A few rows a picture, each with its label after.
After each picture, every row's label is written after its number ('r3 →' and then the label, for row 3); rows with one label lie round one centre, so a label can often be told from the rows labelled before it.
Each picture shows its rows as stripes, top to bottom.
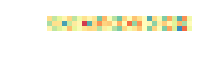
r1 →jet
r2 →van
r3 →jet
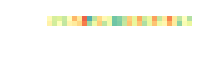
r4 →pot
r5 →pot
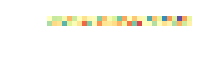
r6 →jet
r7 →van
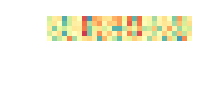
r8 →van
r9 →van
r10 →pot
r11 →van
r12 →jet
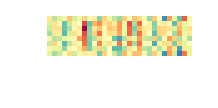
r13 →jet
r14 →van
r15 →van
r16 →van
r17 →pot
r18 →van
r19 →pot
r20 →jet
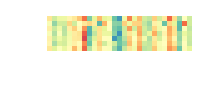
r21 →pot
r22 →jet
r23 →pot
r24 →pot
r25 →pot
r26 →pot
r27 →pot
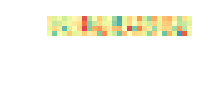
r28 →pot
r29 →pot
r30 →van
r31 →jet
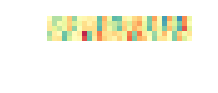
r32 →jet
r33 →jet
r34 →jet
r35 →van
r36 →van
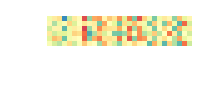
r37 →van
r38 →jet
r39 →van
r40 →pot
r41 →van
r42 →jet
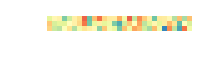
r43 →van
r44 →pot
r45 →jet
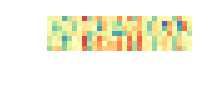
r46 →van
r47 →jet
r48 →jet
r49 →pot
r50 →van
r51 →van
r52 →van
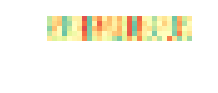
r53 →van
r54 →van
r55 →van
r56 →van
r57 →pot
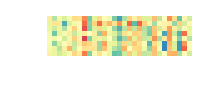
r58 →pot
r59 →van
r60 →pot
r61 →jet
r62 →pot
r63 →jet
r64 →jet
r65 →pot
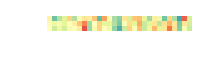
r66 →jet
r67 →pot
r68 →pot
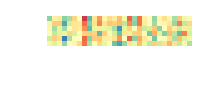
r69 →van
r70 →van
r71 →pot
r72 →jet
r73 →van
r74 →pot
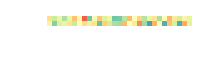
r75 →pot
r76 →jet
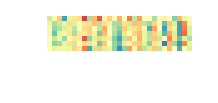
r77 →van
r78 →jet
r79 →jet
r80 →jet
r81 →pot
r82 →jet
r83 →pot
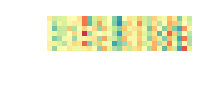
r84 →pot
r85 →pot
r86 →jet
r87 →pot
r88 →jet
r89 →pot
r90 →jet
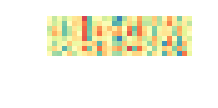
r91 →pot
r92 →pot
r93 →van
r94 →van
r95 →pot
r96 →jet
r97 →van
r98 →jet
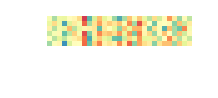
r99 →pot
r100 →van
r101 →jet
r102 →van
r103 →pot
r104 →van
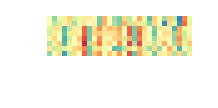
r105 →jet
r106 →jet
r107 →van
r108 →van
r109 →van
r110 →van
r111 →pot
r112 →van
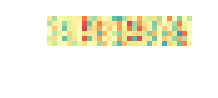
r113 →pot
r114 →van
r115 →van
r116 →jet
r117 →van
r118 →jet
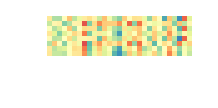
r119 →jet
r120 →van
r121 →jet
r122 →pot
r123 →jet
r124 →van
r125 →pot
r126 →pot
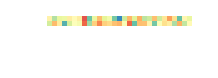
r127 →pot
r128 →van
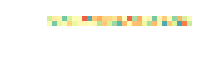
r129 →van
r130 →jet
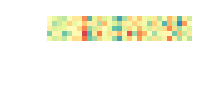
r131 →pot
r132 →jet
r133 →pot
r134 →van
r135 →pot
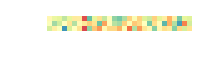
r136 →pot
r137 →jet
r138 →van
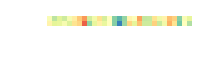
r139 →pot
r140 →pot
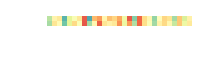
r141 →van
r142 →van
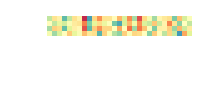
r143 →van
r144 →pot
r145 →van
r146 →jet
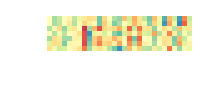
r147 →jet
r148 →jet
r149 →van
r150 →pot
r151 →van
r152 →van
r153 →pot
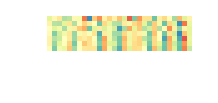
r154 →van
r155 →jet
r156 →pot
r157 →jet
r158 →jet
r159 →jet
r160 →jet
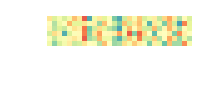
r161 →pot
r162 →jet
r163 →pot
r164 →van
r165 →pot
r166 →jet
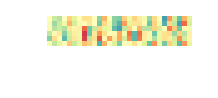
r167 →jet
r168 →jet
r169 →pot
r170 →van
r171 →van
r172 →jet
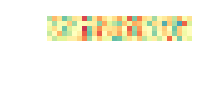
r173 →van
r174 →jet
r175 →van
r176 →van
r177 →pot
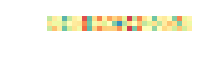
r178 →van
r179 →pot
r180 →van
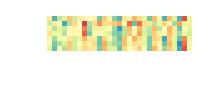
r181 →jet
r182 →van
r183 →pot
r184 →pot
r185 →jet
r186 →jet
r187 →jet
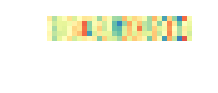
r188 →jet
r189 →pot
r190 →pot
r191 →pot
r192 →jet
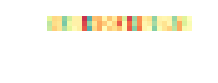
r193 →van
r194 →van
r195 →van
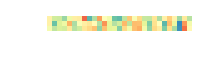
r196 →pot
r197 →jet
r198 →jet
